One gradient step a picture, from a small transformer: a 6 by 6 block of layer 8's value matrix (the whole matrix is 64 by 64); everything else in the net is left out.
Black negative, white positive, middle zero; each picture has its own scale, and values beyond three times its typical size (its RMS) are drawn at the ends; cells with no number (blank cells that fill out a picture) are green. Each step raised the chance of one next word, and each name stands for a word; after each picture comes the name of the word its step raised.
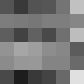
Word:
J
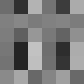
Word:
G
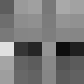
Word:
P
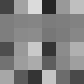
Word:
G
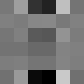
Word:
J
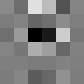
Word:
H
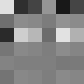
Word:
H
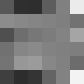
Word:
J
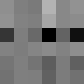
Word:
H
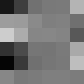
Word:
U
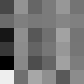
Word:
G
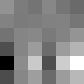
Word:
U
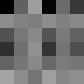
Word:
G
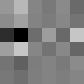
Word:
H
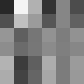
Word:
P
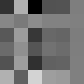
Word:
G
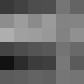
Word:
U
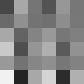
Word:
P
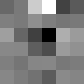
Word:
H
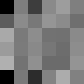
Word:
J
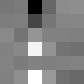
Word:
P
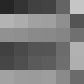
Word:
G
